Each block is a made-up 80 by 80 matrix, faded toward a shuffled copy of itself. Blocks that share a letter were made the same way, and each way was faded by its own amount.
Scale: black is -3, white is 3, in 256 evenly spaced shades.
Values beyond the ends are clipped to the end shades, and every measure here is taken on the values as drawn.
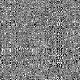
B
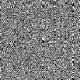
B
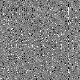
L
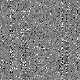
L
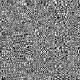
B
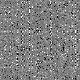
L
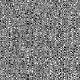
B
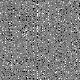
L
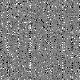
L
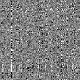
B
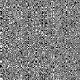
B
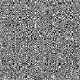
B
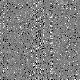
L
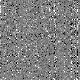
L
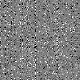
L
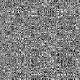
B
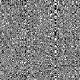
B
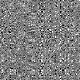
B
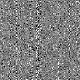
B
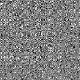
B
